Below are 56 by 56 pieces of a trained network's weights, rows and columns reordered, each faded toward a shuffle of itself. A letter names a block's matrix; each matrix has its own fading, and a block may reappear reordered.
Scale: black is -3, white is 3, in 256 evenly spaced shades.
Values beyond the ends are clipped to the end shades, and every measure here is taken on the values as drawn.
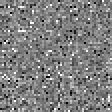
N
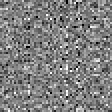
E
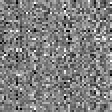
E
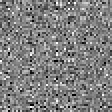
E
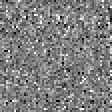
N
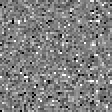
N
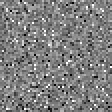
N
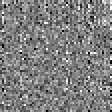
E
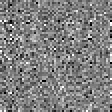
E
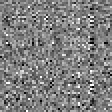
E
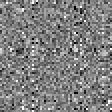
E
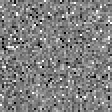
N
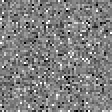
N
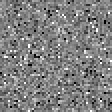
N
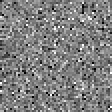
N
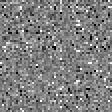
N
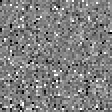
N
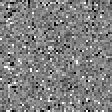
N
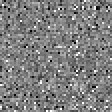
N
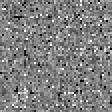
N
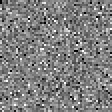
N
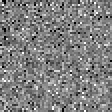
N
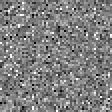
N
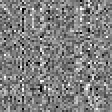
E
